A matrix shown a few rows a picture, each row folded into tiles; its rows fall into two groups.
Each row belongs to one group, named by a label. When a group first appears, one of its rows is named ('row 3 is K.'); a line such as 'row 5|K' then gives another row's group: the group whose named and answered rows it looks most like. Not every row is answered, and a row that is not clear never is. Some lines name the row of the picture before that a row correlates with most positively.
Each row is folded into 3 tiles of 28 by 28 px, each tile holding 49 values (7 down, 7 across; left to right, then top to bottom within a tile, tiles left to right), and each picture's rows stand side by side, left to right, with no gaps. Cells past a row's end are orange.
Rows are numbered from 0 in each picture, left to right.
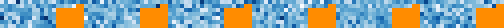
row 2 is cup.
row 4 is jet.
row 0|jet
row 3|cup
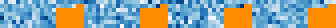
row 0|jet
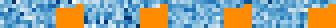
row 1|jet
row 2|cup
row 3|jet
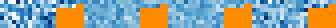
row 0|jet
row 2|jet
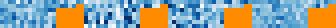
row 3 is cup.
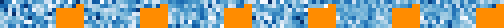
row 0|cup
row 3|jet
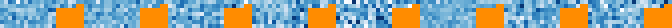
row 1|cup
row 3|jet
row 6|cup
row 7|cup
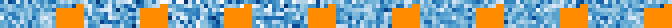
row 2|jet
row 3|cup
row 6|cup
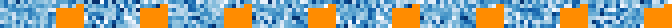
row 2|cup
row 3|jet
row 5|jet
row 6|jet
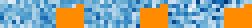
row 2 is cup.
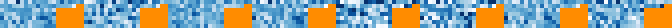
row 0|jet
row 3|jet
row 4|cup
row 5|jet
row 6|jet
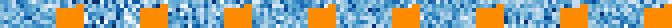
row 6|jet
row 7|cup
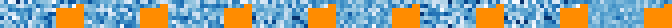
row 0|jet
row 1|cup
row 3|jet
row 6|jet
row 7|cup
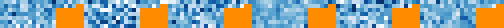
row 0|cup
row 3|cup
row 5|jet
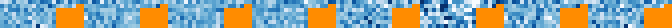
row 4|cup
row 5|cup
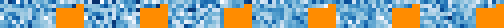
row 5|cup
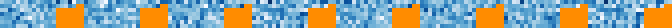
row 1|cup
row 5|cup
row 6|jet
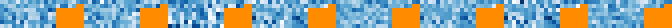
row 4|cup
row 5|jet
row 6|jet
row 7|cup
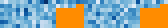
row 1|cup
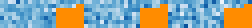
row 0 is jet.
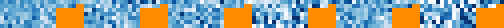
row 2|cup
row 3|jet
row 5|jet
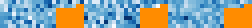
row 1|jet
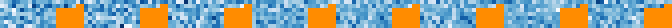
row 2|jet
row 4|jet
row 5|jet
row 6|cup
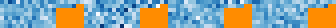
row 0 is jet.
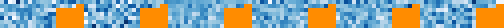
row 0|jet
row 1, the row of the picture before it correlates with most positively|1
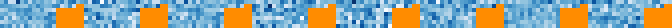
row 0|jet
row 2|jet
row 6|cup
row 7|cup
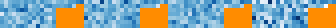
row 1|jet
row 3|jet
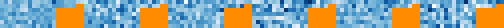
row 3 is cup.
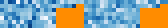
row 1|cup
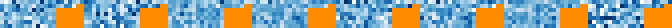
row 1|cup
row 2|cup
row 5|jet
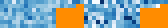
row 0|cup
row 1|jet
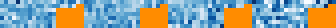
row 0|jet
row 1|cup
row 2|jet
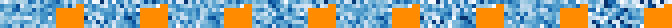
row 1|jet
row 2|jet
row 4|jet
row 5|jet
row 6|cup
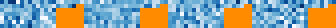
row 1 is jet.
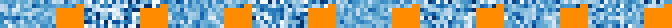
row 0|cup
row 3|jet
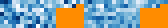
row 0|cup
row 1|cup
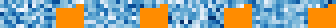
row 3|cup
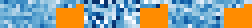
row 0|cup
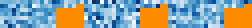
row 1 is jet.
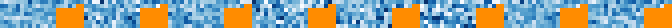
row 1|jet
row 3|cup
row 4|jet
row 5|cup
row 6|jet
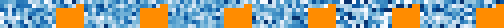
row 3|jet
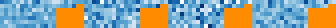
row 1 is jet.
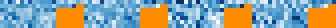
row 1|jet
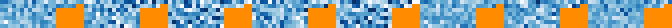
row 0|cup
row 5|cup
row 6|cup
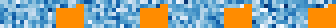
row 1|cup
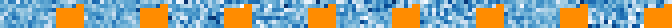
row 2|jet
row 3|cup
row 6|cup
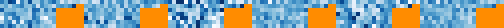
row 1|jet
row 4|cup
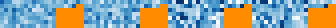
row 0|cup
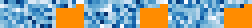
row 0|cup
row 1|cup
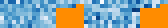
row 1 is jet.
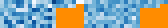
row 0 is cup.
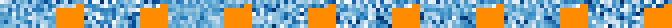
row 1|jet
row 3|cup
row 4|jet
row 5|jet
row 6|jet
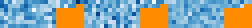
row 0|cup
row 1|cup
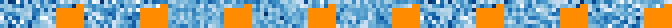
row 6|cup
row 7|cup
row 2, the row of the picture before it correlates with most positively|0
